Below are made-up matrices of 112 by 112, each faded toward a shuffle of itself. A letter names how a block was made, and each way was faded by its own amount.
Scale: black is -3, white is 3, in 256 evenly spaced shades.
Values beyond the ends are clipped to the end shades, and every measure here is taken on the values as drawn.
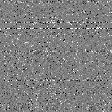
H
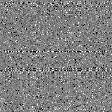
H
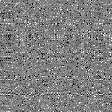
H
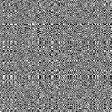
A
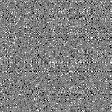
H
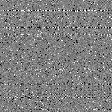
H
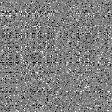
H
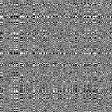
A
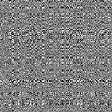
A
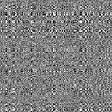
A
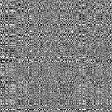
A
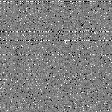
H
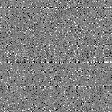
H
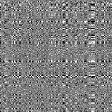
A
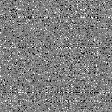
H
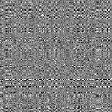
A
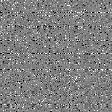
H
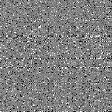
H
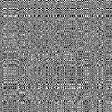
A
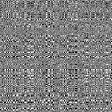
A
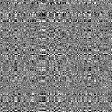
A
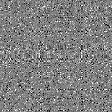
H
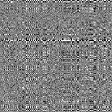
A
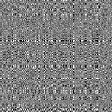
A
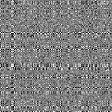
A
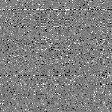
H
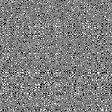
H
